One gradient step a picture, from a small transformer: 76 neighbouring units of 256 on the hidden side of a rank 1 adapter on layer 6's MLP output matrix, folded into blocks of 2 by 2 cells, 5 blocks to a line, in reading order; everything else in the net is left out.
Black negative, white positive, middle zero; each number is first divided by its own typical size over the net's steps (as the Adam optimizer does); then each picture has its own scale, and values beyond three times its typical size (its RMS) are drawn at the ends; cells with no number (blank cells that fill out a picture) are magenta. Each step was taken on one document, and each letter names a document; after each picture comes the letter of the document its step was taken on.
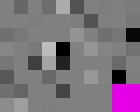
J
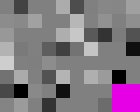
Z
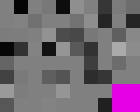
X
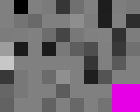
X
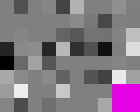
Z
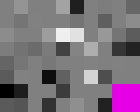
X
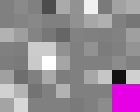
J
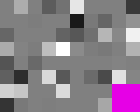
Z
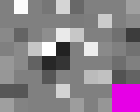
J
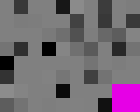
X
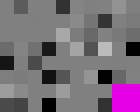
Z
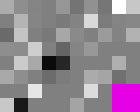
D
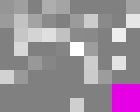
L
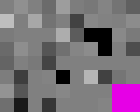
Z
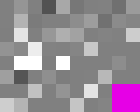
D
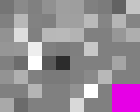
D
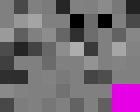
X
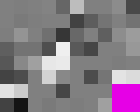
J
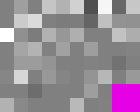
D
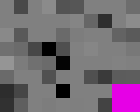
J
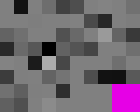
J
